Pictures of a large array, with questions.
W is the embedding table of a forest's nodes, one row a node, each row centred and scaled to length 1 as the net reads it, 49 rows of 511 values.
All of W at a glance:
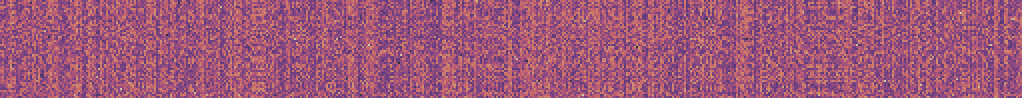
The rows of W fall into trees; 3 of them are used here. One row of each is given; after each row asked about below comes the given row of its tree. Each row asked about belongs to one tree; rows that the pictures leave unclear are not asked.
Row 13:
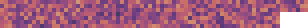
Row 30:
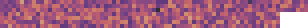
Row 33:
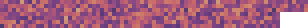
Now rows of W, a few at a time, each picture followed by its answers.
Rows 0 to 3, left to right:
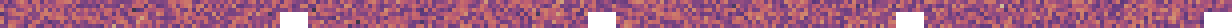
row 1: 33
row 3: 33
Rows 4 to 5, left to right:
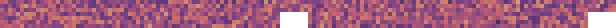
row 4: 30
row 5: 30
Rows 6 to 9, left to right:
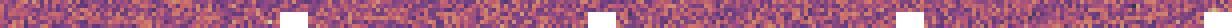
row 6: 30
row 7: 30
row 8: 13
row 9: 13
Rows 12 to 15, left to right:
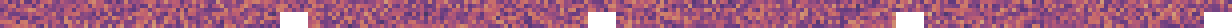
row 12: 33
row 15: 33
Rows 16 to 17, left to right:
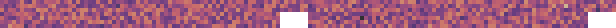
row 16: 30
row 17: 33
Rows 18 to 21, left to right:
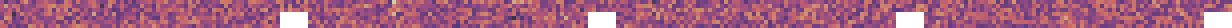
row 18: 13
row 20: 30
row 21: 30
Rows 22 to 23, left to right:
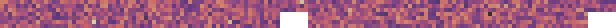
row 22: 33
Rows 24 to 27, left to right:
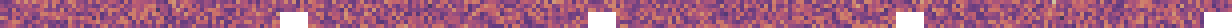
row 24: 30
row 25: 13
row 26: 13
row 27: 33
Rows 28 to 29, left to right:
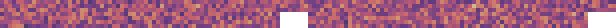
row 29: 30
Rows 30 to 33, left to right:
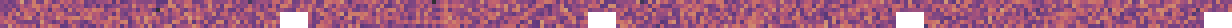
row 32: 33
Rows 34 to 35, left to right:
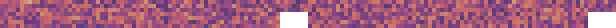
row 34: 30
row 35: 33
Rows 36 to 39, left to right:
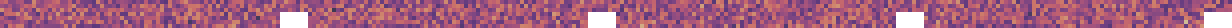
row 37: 30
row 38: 33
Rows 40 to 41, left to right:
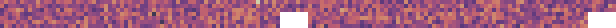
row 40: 33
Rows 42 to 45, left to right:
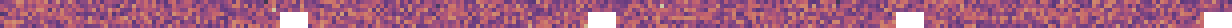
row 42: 30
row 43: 30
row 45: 30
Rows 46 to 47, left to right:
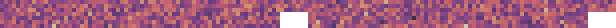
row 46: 33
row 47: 13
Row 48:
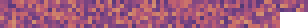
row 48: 30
